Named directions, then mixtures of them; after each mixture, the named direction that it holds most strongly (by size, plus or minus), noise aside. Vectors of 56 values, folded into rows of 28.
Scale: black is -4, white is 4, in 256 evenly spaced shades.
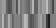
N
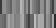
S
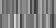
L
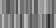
N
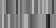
N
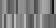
N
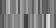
N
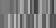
L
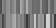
S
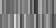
L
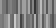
L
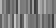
L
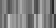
S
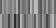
L
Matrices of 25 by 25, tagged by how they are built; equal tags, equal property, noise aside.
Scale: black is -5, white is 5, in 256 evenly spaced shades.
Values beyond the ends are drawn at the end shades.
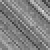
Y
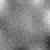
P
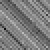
Y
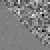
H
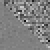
H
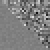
H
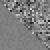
H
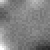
P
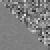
H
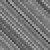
Y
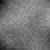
P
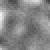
P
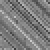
Y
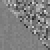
H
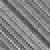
Y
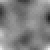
P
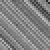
Y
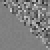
H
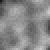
P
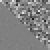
H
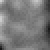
P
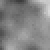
P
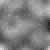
P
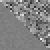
H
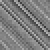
Y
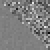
H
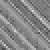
Y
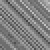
Y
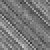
Y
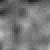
P
